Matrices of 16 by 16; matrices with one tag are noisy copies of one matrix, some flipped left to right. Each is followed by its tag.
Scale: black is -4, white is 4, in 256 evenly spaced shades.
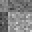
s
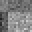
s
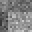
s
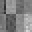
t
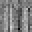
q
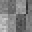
t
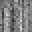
q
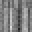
q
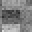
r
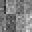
t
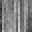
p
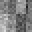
t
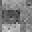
r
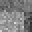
s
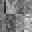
t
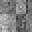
t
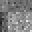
s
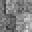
t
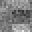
r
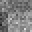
s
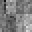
t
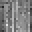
p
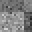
s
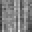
p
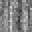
q
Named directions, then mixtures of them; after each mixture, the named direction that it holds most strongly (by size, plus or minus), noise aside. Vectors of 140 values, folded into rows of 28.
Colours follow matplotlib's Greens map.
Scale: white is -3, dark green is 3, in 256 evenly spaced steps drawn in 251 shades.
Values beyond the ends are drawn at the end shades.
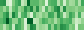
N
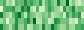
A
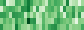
A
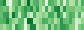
N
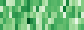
A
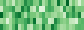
A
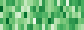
A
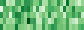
A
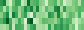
N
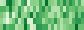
N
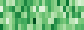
A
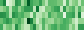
N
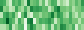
N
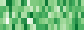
N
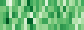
N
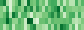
N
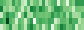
A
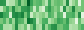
A
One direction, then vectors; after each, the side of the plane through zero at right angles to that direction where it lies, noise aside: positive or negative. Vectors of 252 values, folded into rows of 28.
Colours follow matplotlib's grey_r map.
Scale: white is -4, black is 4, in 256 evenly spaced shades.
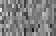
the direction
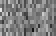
positive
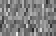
positive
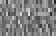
positive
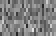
negative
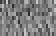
negative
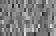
negative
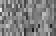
positive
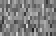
positive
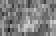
negative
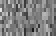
positive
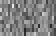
positive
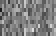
negative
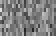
positive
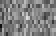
negative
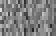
positive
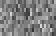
positive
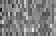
negative
